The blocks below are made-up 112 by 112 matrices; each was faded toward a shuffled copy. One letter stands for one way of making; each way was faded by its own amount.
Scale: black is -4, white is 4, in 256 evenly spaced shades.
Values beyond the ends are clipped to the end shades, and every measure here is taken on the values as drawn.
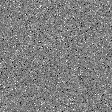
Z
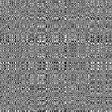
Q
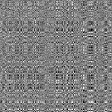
Q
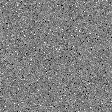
Z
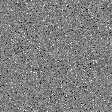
Z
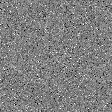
Z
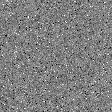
Z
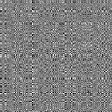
Q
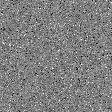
Z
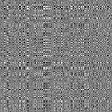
Q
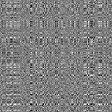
Q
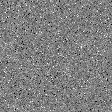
Z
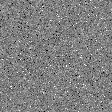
Z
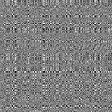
Q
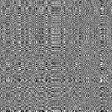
Q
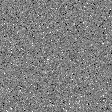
Z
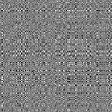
Q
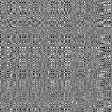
Q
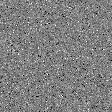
Z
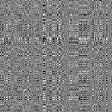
Q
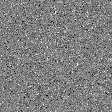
Z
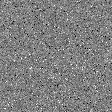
Z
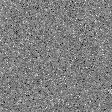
Z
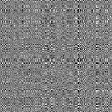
Q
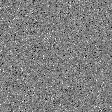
Z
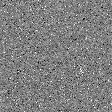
Z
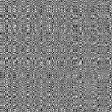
Q
